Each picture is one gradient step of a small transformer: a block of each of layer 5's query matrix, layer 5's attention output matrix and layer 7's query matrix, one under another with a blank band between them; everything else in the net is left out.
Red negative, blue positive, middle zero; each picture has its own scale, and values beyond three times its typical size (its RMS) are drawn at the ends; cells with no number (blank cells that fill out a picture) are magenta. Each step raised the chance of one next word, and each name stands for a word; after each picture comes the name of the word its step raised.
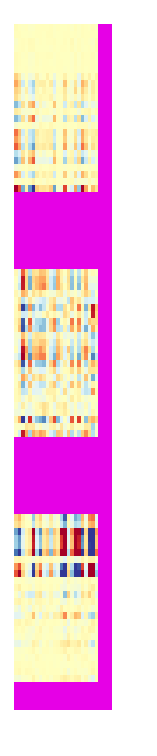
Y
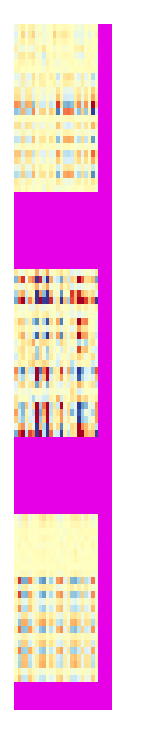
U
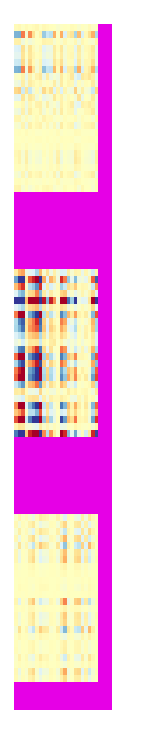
U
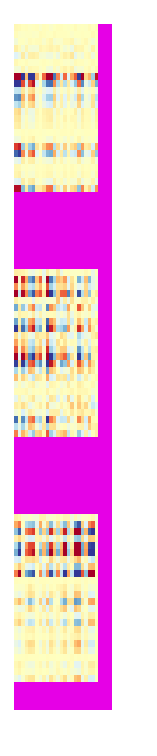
Y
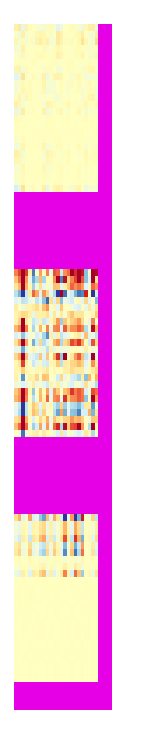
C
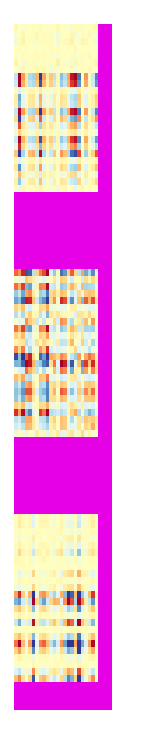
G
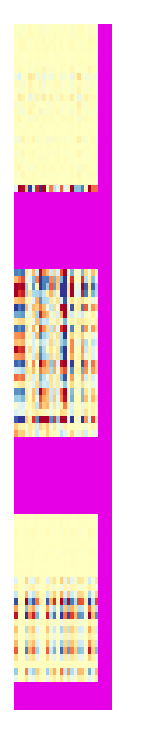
Y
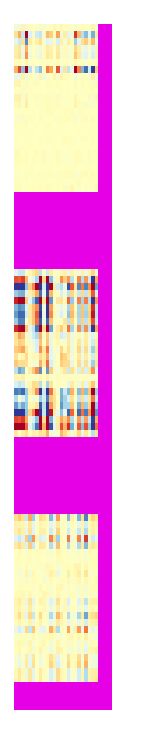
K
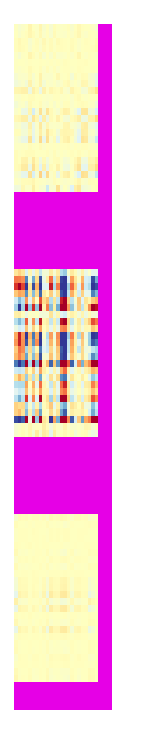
Y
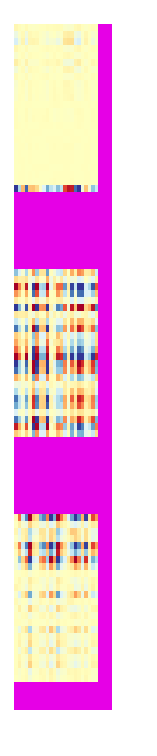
Y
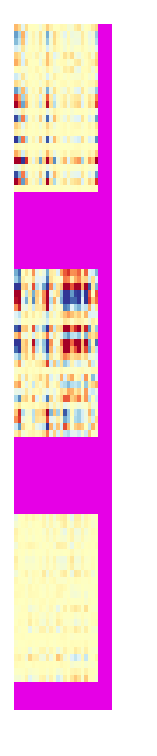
C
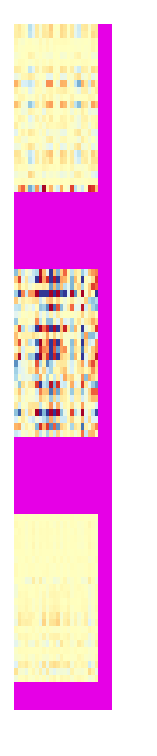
C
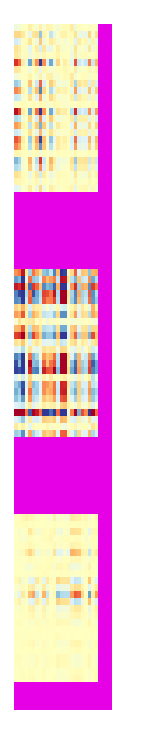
G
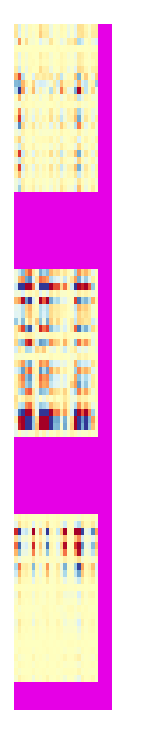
K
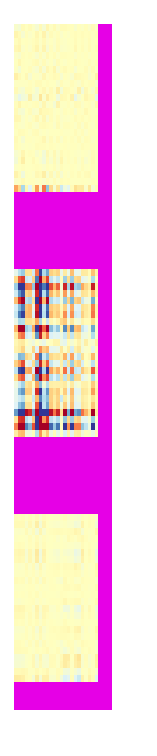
K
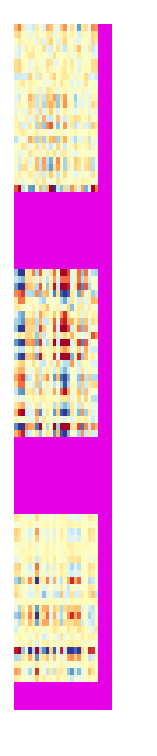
C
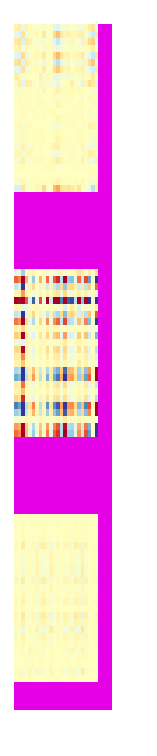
U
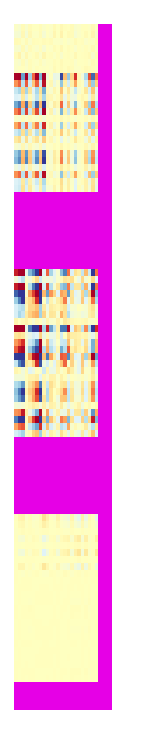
G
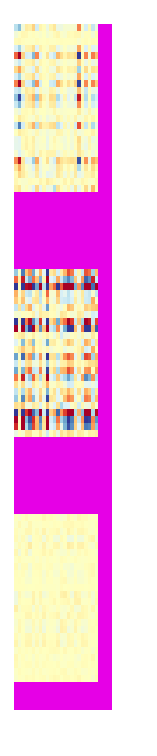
K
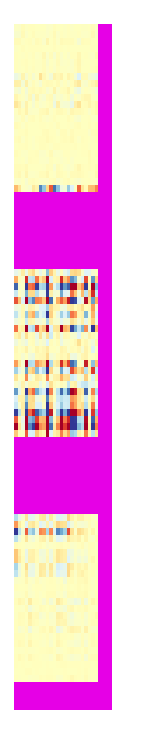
K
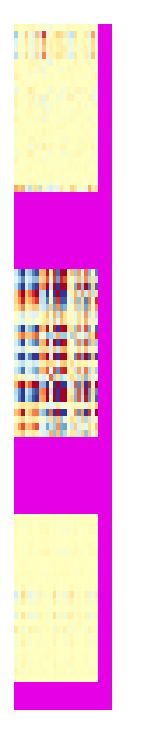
C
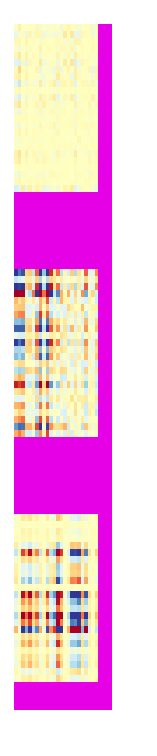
C
